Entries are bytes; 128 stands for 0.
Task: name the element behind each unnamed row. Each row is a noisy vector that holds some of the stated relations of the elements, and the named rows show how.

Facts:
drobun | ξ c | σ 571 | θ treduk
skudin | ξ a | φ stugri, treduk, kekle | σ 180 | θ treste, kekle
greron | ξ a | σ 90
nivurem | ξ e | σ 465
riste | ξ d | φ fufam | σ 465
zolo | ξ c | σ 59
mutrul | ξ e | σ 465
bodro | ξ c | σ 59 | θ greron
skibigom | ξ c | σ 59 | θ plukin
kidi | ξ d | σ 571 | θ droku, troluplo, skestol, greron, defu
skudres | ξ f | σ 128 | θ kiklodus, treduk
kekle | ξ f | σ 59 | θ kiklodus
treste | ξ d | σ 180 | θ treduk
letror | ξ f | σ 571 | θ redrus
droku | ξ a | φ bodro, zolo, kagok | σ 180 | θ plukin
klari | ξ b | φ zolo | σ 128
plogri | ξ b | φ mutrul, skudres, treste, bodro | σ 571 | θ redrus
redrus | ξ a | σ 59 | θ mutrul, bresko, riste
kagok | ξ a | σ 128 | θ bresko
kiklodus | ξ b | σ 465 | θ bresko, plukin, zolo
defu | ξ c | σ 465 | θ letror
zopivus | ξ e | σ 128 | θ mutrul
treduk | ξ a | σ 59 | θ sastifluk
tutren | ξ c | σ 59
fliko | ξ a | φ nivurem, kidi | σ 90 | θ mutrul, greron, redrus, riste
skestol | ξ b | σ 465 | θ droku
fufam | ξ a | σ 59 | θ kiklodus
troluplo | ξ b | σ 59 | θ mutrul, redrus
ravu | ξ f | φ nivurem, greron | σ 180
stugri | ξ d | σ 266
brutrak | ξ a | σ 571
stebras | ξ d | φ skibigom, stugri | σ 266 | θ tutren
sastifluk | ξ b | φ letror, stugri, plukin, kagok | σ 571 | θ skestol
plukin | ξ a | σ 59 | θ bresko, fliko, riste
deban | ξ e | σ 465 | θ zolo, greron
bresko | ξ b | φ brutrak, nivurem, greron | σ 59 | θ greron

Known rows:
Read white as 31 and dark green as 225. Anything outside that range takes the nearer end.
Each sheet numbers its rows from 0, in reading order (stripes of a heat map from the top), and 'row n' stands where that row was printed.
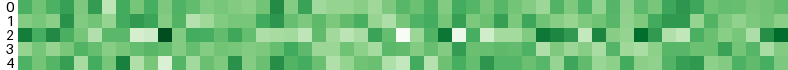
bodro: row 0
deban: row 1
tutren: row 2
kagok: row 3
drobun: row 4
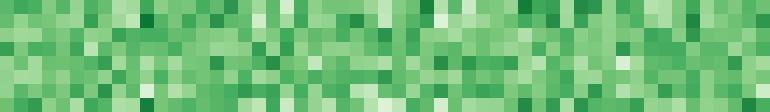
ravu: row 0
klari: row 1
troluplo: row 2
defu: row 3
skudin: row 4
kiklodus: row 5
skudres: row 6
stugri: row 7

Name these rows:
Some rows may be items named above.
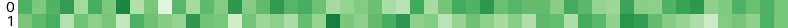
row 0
drobun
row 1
riste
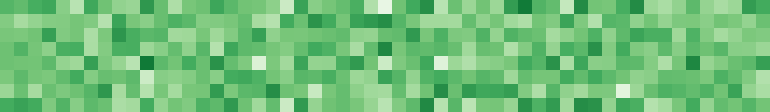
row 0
nivurem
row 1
bresko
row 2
zopivus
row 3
letror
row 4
klari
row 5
kekle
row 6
skudin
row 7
ravu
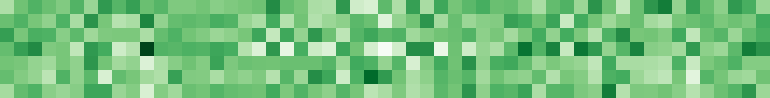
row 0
kidi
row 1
brutrak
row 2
zolo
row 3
stebras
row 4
treduk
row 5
greron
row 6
treste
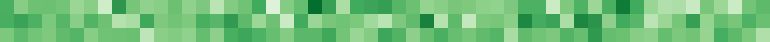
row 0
mutrul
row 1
ravu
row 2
kekle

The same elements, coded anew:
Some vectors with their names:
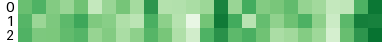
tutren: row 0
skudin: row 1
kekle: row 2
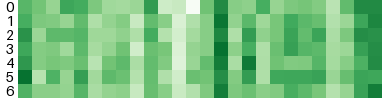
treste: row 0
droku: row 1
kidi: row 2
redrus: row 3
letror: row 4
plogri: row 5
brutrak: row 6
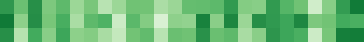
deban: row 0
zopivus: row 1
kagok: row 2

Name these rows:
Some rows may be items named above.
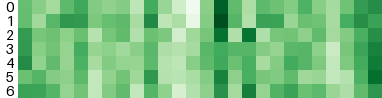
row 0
treduk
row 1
drobun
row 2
letror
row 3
kiklodus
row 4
bresko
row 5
tutren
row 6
mutrul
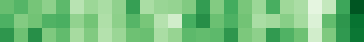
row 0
zolo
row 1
kekle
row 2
deban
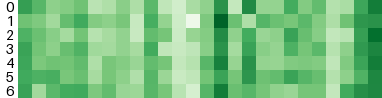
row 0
riste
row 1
treduk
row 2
greron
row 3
stugri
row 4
ravu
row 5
nivurem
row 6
skudres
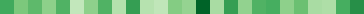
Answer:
defu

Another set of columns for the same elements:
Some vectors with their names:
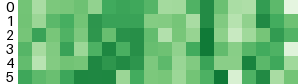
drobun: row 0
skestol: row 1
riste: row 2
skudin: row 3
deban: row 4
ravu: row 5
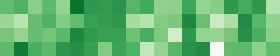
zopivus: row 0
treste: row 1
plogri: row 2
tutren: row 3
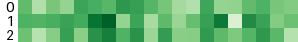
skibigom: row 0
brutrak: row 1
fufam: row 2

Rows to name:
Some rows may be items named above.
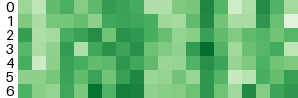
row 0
treste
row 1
drobun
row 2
letror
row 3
treduk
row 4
kekle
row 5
zolo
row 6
mutrul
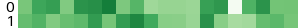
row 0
stugri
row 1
defu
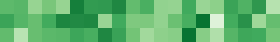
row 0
zopivus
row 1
ravu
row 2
kiklodus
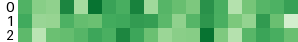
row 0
greron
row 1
skudres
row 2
kiklodus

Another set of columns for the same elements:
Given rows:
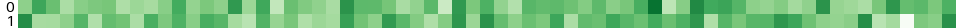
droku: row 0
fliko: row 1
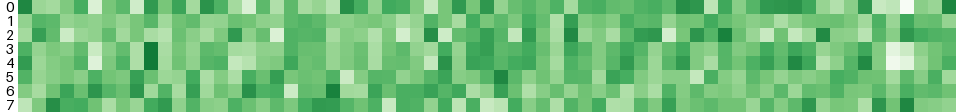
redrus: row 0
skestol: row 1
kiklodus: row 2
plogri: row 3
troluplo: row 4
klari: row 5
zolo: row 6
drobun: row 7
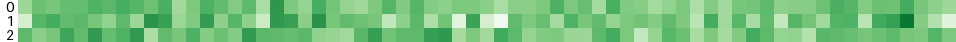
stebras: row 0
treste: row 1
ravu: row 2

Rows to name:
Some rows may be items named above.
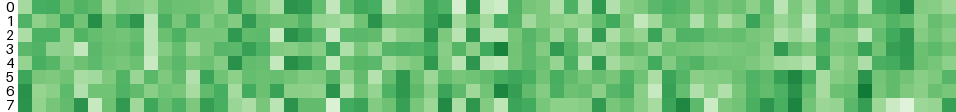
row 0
skudres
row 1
ravu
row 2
kekle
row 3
deban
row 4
kekle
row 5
zopivus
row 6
mutrul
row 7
letror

